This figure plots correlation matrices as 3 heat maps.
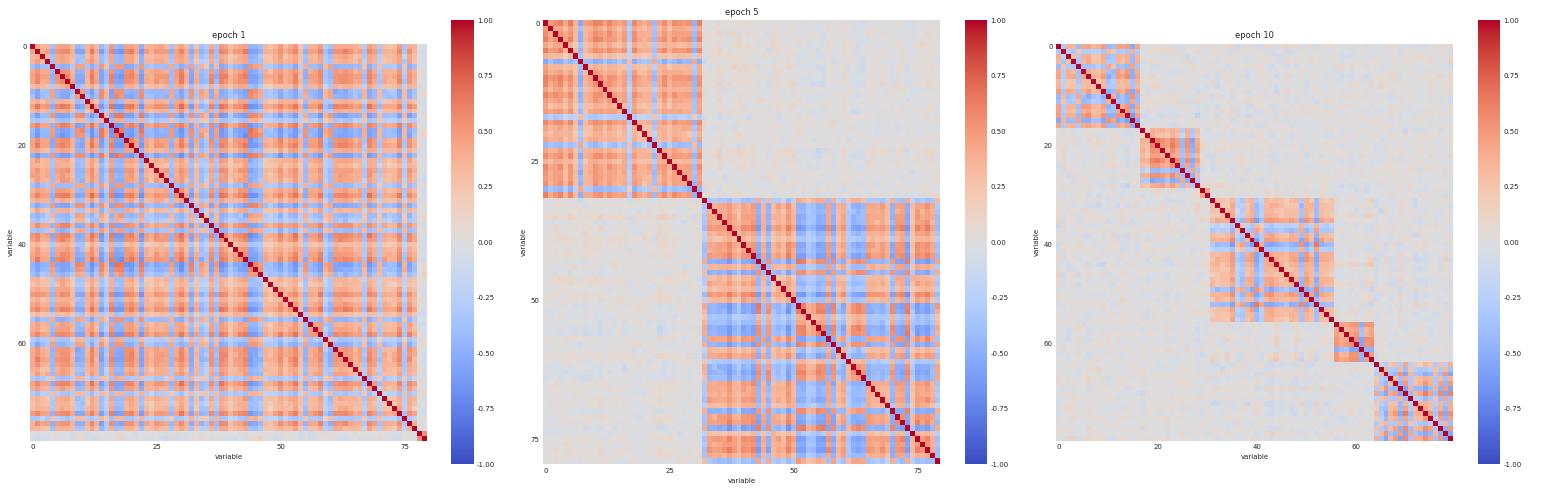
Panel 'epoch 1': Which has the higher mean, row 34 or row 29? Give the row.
29
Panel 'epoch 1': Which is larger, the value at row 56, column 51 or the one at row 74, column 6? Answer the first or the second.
the second
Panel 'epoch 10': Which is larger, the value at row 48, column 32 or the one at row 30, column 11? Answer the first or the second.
the first
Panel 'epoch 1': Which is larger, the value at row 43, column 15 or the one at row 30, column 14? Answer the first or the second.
the first
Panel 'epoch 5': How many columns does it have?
80
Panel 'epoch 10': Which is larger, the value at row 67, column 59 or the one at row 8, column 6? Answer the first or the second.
the second
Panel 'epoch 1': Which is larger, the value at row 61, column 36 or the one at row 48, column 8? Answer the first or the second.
the first
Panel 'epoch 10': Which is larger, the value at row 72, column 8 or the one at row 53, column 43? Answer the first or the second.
the second
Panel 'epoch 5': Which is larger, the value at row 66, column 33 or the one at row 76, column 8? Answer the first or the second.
the first
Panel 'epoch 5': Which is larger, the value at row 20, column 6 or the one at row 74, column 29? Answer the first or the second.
the first
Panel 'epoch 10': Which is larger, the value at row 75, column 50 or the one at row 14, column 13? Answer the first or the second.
the second
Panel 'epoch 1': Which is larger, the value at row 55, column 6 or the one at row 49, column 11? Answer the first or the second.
the second
